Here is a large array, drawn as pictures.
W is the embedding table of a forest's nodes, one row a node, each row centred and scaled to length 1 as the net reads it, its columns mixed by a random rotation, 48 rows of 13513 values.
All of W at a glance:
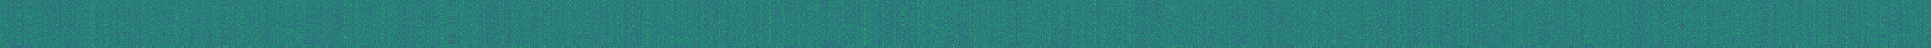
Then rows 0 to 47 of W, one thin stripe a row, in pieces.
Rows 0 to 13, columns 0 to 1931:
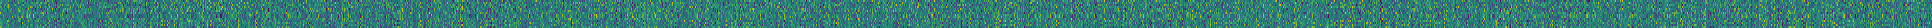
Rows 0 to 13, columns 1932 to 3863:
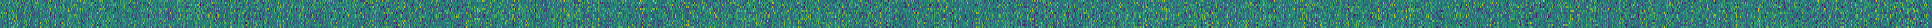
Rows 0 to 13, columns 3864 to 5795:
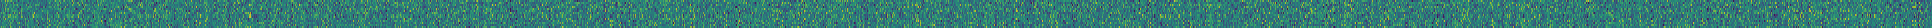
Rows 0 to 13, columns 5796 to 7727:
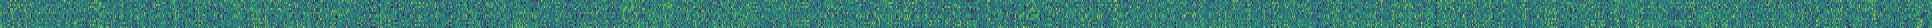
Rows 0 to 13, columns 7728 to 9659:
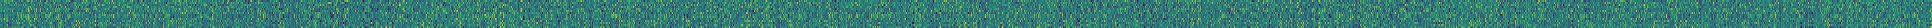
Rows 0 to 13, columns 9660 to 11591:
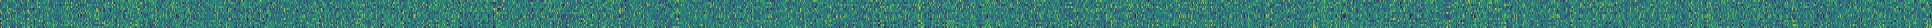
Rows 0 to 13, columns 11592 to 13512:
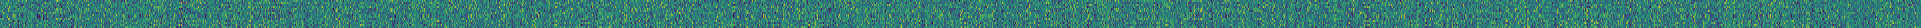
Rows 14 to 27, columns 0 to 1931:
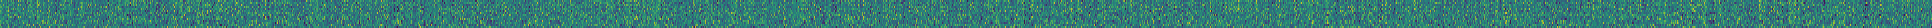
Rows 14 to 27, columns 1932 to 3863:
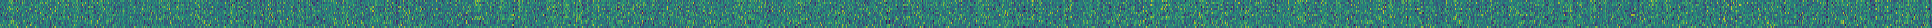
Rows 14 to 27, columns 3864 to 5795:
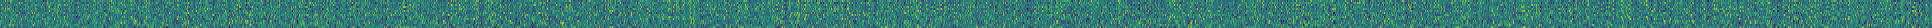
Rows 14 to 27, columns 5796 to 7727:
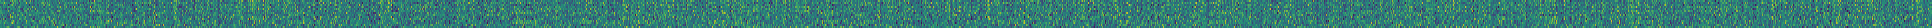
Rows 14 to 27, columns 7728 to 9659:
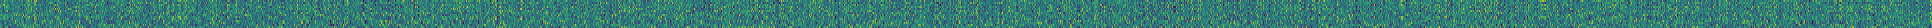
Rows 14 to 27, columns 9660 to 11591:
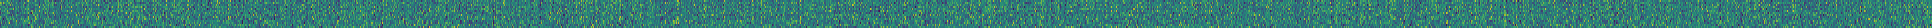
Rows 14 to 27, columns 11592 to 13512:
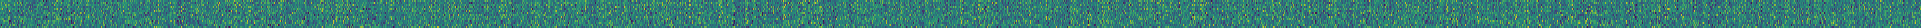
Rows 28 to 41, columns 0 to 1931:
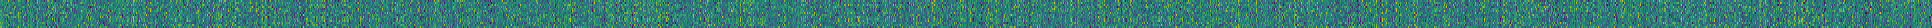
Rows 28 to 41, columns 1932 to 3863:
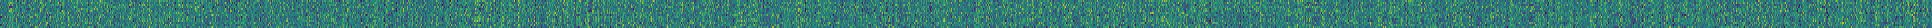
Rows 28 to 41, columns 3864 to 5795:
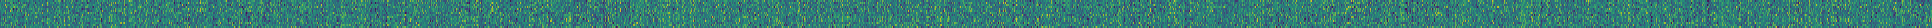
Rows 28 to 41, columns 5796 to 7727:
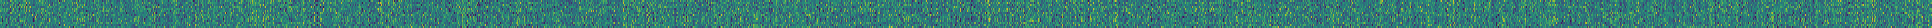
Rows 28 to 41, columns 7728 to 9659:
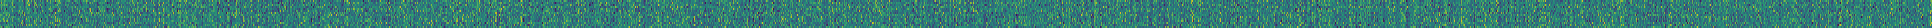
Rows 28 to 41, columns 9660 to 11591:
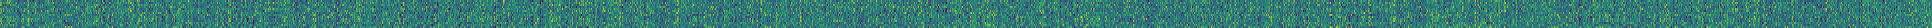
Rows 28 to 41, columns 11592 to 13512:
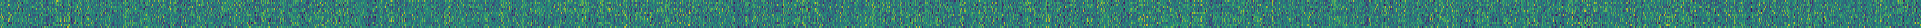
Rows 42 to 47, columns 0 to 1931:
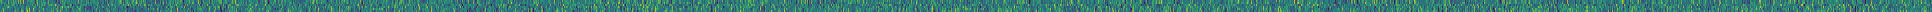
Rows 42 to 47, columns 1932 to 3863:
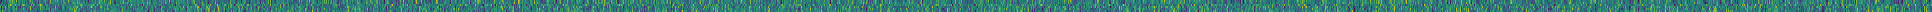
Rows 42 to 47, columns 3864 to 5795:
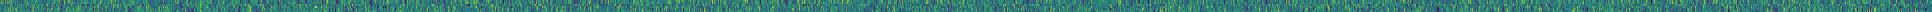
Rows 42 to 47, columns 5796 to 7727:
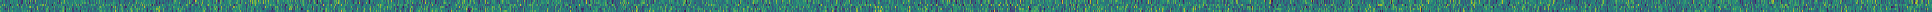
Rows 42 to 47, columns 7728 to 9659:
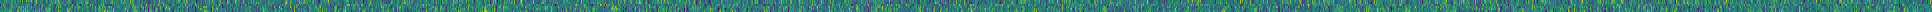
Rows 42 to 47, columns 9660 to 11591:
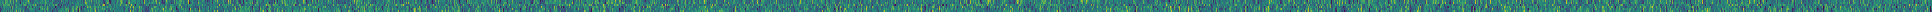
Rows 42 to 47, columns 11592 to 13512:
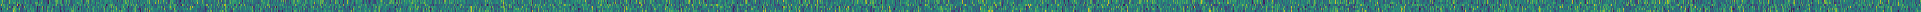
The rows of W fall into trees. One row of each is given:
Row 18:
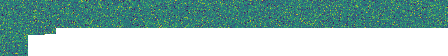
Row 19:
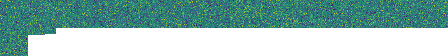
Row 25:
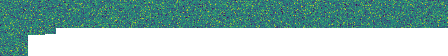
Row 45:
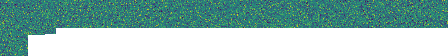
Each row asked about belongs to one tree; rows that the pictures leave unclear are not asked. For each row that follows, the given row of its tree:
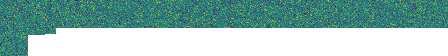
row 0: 18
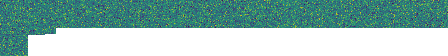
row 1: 19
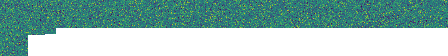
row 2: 45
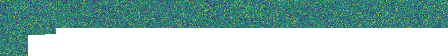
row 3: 19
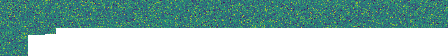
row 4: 18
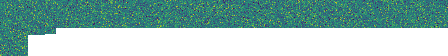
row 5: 18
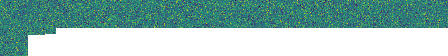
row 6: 25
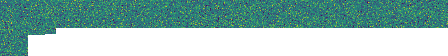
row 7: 45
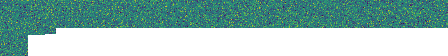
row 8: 45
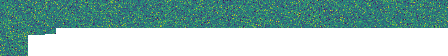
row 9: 18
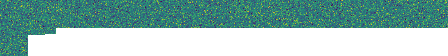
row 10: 19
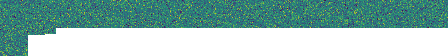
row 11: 25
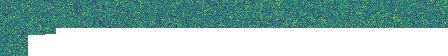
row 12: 19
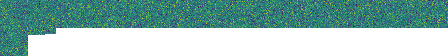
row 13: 25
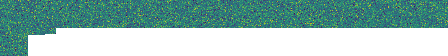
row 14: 18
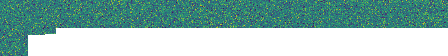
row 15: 25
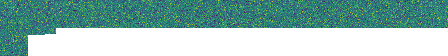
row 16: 18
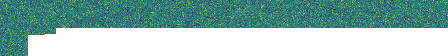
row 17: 19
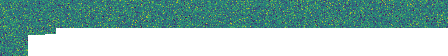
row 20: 25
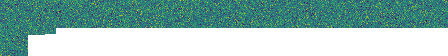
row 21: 45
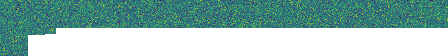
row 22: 18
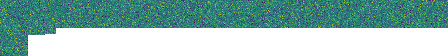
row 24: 25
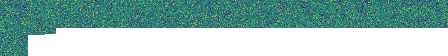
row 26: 45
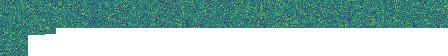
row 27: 19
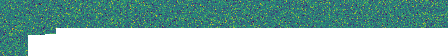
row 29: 25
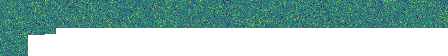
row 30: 18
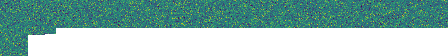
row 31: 45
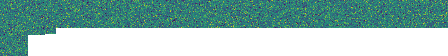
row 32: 25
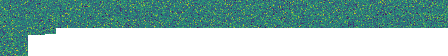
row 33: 25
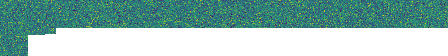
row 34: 18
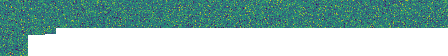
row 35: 19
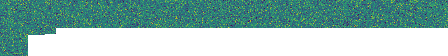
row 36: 18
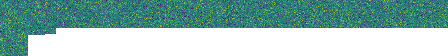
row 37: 18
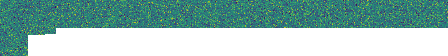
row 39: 25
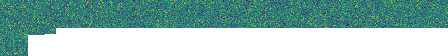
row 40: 18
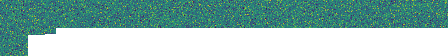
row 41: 19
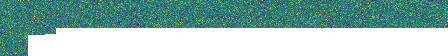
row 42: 18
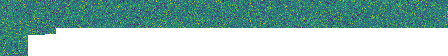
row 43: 18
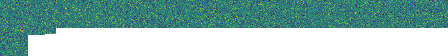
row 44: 25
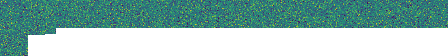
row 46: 45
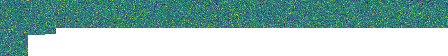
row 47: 45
